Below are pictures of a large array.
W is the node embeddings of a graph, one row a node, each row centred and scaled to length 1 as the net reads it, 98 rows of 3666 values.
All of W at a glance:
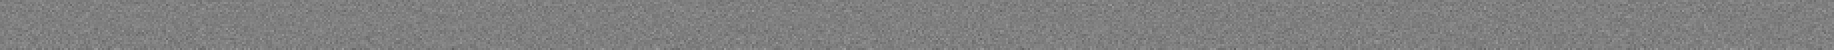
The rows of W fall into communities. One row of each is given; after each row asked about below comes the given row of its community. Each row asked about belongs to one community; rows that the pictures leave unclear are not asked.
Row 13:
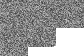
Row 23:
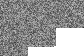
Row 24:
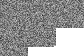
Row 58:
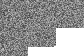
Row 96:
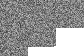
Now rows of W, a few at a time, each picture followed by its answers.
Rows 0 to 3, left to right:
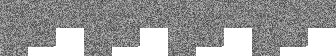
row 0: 13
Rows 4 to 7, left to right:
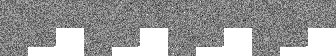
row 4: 58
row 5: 96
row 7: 13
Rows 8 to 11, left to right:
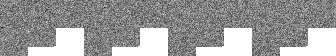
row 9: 23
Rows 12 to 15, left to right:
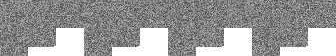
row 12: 13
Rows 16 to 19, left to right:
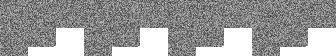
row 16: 13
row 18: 24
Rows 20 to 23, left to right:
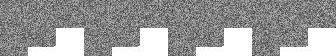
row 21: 13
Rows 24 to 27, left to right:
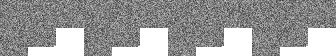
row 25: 58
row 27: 24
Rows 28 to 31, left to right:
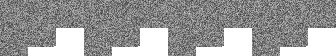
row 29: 23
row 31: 58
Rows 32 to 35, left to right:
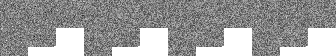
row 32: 58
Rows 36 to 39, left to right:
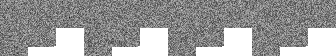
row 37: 13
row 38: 96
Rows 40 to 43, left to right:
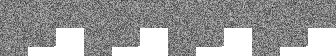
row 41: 13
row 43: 23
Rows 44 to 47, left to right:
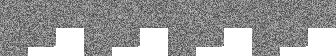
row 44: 24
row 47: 23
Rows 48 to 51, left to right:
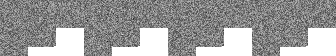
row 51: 13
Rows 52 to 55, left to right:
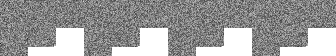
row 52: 24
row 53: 24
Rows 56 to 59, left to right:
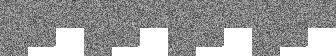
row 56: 13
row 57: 24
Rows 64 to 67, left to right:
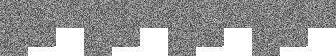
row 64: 13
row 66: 58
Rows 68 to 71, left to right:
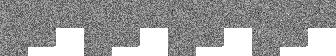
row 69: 58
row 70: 58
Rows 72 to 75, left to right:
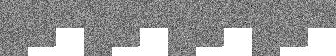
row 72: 96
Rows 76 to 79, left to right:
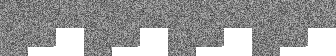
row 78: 24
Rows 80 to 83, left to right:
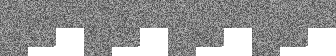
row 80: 24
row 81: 96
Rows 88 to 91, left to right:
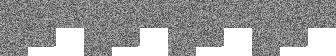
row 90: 24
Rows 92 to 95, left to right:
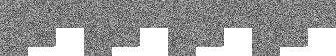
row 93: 96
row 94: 13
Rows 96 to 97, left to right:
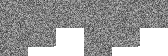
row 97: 96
